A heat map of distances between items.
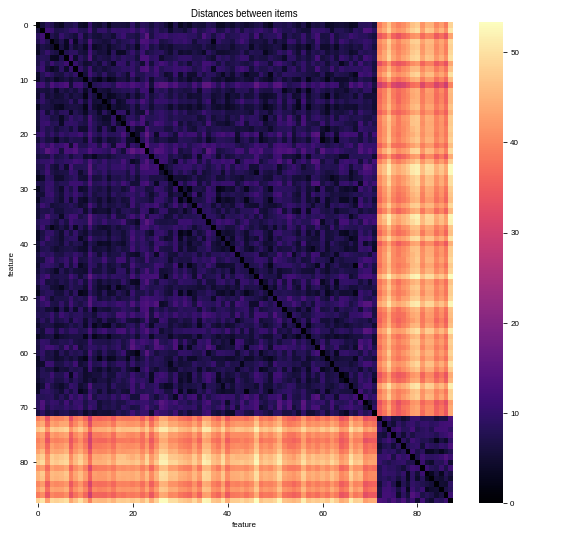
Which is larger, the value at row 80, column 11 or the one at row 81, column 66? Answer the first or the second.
the second
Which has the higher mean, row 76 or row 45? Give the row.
76
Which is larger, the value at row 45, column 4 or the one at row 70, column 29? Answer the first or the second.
the second
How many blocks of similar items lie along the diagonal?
2
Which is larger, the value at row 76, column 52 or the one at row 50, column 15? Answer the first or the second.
the first
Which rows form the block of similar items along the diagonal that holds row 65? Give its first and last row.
0 to 71
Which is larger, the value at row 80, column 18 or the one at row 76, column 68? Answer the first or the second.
the first
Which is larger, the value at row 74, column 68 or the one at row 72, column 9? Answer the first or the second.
the first
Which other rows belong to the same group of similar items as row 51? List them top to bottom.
0, 1, 2, 3, 4, 5, 6, 7, 8, 9, 10, 11, 12, 13, 14, 15, 16, 17, 18, 19, 20, 21, 22, 23, 24, 25, 26, 27, 28, 29, 30, 31, 32, 33, 34, 35, 36, 37, 38, 39, 40, 41, 42, 43, 44, 45, 46, 47, 48, 49, 50, 52, 53, 54, 55, 56, 57, 58, 59, 60, 61, 62, 63, 64, 65, 66, 67, 68, 69, 70, 71
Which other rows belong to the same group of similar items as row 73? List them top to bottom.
72, 74, 75, 76, 77, 78, 79, 80, 81, 82, 83, 84, 85, 86, 87
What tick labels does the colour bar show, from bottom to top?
0, 10, 20, 30, 40, 50
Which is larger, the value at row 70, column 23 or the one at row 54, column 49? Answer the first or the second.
the first
